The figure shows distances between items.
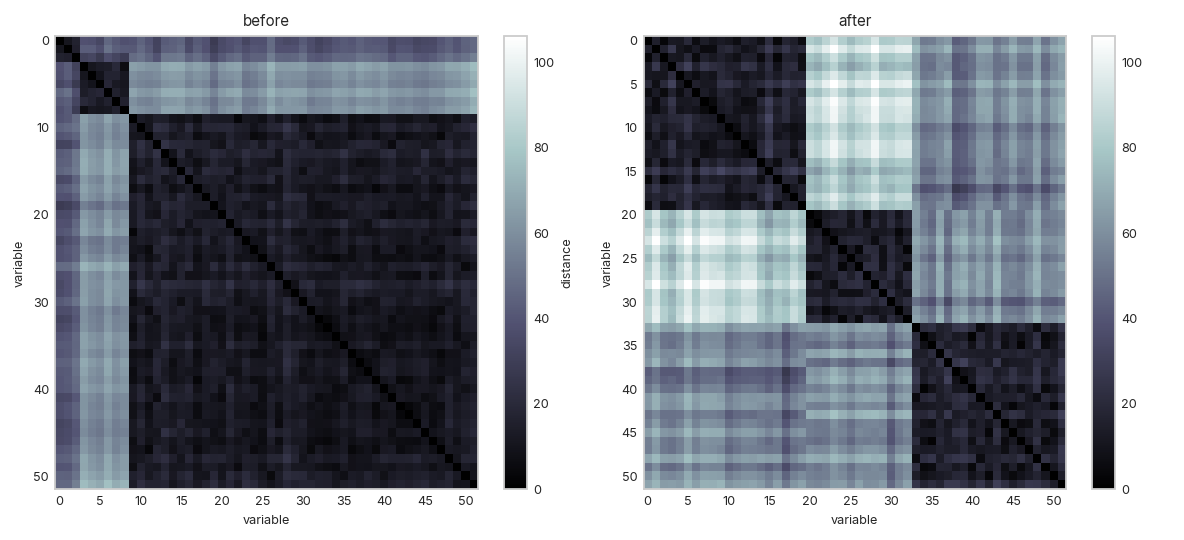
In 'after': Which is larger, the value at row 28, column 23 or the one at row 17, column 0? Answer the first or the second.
the second
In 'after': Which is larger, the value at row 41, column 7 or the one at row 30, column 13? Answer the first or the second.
the second
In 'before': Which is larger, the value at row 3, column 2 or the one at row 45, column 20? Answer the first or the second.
the first
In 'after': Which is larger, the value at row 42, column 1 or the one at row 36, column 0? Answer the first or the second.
the first
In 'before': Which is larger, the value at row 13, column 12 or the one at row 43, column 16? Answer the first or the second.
the first
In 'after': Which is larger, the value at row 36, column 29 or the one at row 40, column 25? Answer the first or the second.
the first
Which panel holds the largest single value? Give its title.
after
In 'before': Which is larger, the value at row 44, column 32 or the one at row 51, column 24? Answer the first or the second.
the second
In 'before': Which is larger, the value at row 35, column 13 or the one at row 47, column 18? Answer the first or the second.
the first
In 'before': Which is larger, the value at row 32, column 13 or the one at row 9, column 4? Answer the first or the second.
the second
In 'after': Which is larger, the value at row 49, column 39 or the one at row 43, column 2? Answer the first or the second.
the second
